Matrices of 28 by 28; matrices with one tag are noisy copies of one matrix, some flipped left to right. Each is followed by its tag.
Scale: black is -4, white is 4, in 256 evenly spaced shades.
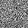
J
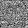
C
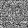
C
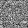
C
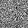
J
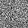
J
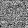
C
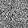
J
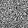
J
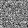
C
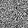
J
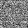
C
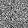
J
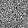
J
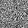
J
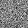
J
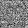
C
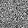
J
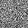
J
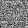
C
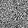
J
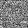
C
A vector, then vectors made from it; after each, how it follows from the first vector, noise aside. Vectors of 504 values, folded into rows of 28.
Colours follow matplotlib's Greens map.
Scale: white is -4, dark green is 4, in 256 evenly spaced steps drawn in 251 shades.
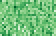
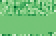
partly zeroed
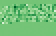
partly zeroed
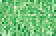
negated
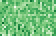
negated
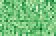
reversed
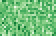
negated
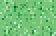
partly zeroed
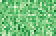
negated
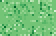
partly zeroed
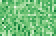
negated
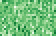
negated
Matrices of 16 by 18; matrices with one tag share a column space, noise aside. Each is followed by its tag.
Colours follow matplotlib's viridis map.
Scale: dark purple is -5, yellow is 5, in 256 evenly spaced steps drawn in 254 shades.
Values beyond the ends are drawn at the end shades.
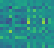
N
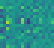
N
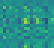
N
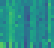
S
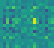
N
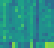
S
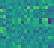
N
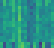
S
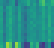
S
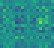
N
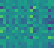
N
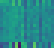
S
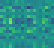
N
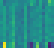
S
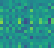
N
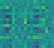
N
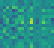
N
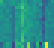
S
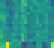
S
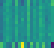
S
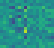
N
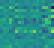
N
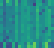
S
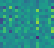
N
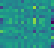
N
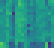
S
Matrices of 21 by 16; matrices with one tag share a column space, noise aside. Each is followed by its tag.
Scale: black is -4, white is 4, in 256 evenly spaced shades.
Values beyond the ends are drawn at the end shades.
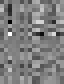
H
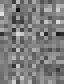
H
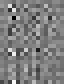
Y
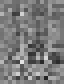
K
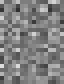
H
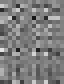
Y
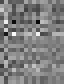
H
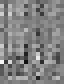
K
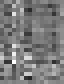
K
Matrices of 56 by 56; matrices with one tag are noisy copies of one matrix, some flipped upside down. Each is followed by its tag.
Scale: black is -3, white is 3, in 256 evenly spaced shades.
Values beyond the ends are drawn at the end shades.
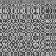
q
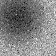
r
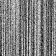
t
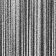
t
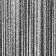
t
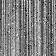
t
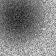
r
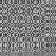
q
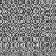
q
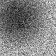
r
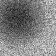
r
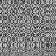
q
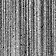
t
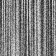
t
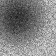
r
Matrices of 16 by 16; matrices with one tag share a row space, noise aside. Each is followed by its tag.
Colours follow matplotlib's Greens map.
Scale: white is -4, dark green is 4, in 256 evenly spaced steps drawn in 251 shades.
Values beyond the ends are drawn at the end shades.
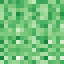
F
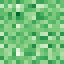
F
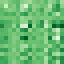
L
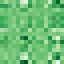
L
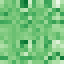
L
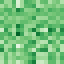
F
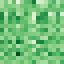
F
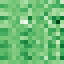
L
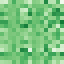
L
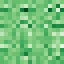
L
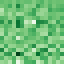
F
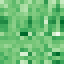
L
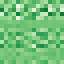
F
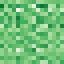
F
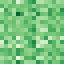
F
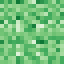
F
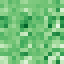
L
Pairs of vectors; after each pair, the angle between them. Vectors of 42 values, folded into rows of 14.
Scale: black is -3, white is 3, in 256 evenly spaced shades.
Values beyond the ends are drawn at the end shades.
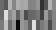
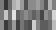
partly aligned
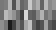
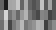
orthogonal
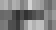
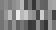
partly opposed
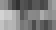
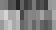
nearly parallel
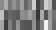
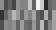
partly opposed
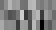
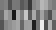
partly opposed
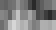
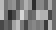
orthogonal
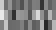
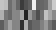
orthogonal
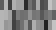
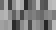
nearly parallel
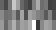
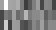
orthogonal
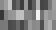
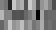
nearly opposite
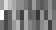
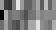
partly opposed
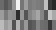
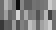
nearly opposite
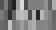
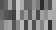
partly aligned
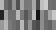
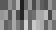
partly opposed
